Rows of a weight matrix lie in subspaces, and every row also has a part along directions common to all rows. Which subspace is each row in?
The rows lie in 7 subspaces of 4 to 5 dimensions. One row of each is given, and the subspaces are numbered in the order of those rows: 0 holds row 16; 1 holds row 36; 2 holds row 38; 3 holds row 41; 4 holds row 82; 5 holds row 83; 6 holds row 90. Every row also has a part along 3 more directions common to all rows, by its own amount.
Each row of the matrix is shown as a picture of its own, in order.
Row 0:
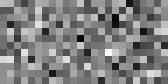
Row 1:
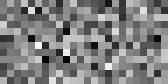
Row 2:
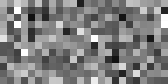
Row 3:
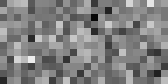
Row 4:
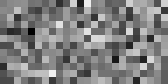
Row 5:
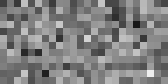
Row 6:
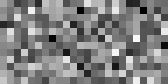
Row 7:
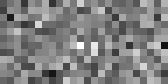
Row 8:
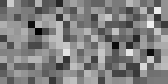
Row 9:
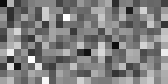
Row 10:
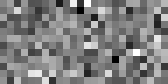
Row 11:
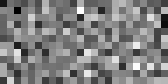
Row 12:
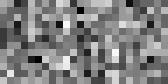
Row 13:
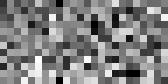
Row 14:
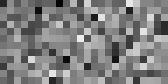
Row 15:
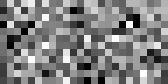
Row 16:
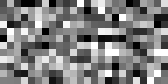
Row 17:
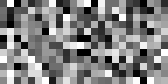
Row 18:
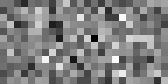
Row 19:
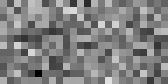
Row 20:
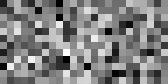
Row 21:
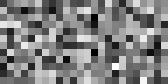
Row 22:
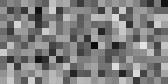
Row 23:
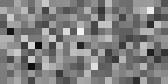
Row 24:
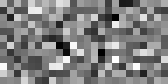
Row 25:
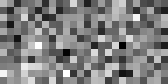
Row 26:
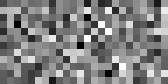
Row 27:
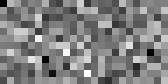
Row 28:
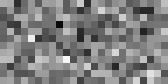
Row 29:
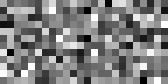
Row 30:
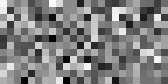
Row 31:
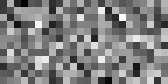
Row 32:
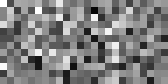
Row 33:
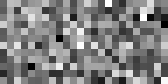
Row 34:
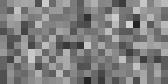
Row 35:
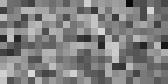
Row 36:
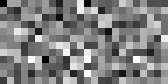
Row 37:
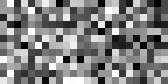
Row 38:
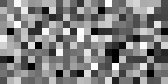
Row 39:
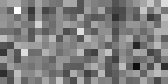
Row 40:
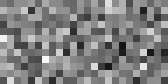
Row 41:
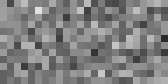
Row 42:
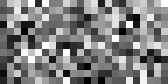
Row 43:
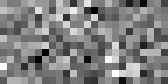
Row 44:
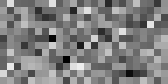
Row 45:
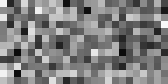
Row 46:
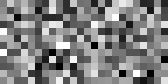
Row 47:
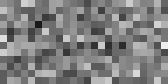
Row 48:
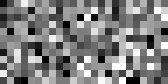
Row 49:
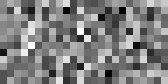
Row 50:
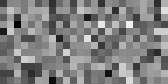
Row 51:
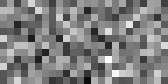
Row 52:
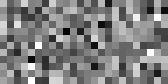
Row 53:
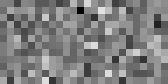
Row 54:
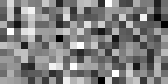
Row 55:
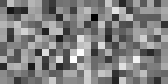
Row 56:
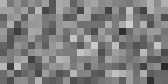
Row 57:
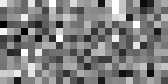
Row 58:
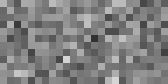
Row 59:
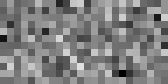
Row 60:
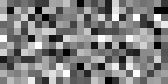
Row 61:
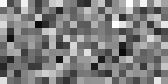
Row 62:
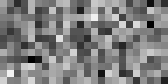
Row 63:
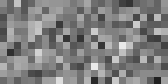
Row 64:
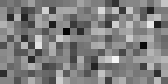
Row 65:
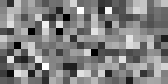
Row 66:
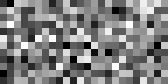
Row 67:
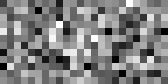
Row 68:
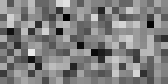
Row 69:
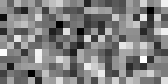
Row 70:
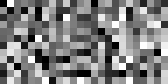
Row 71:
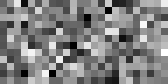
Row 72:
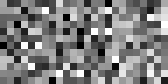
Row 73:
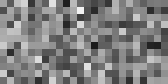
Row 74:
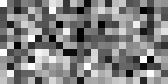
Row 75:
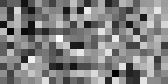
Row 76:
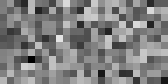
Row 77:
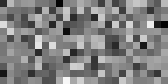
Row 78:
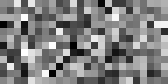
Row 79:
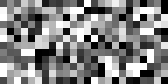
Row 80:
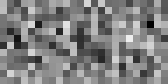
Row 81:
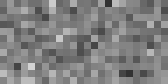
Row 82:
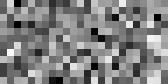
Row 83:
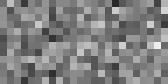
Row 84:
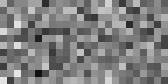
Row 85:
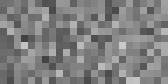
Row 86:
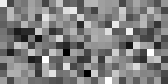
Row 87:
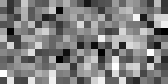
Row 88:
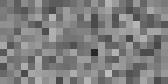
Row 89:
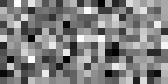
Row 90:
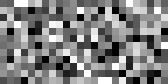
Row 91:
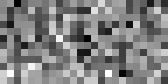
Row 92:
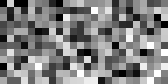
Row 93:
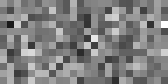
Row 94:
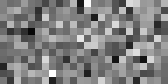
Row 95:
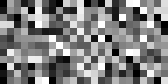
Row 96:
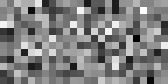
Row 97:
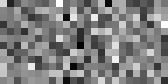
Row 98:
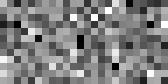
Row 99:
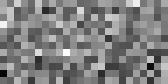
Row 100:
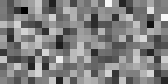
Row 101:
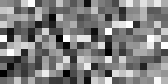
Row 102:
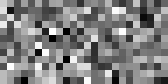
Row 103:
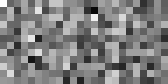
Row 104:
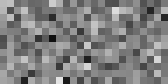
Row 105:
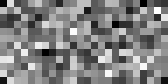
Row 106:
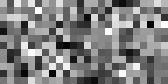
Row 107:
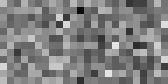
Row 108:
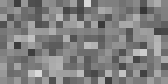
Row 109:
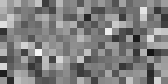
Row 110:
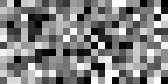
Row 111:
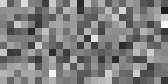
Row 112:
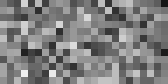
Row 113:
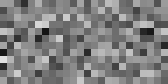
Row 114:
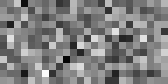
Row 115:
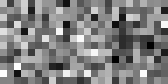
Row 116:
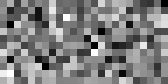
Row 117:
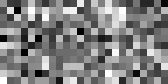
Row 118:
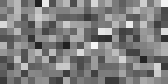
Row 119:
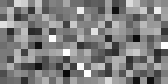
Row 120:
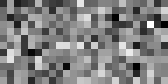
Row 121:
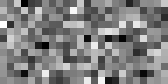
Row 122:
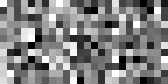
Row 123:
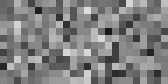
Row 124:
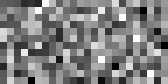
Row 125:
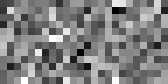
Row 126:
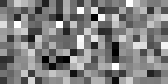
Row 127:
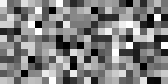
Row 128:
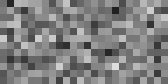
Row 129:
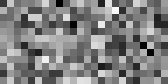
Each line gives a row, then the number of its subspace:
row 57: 0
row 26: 2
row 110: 4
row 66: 5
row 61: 4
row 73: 3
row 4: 1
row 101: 4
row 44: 5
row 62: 3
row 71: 0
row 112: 0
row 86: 1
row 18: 6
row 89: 0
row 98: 2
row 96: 6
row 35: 4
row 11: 1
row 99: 6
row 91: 3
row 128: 5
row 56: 3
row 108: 1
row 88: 5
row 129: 2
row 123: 4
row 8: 6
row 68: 3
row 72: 2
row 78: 0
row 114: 0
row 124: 6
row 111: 1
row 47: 4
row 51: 4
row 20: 4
